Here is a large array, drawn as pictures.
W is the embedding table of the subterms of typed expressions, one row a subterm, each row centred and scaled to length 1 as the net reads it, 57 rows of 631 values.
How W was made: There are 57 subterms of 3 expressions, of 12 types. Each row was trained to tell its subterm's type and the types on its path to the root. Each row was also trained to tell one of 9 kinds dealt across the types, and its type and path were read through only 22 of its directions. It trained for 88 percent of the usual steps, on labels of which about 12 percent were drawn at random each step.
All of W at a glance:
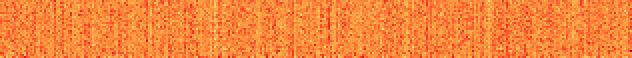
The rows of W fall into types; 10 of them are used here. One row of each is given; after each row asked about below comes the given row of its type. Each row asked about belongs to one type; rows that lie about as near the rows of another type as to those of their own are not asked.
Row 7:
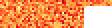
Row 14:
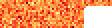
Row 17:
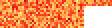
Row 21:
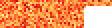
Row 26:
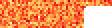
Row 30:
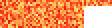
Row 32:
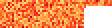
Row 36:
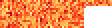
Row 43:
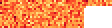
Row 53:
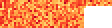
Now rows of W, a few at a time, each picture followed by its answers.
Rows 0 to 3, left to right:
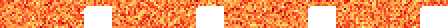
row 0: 26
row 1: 53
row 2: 7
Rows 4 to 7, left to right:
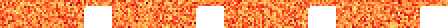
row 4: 30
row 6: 21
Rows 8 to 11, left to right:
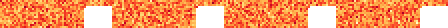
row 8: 21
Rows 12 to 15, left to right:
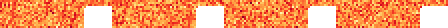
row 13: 26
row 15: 32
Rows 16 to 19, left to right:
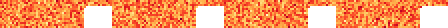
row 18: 43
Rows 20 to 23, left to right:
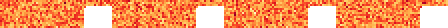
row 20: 26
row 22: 36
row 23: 43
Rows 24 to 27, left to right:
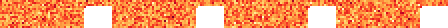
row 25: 30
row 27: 21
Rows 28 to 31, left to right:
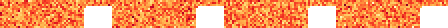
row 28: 17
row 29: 43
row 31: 32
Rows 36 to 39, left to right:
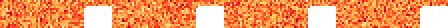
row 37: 43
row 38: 21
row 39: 26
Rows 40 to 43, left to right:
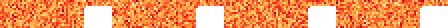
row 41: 7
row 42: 32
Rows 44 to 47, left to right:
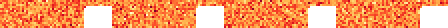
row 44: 43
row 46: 53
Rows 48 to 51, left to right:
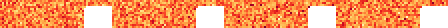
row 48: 30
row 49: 21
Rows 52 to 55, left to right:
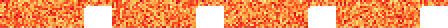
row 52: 53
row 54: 53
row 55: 30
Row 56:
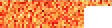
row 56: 30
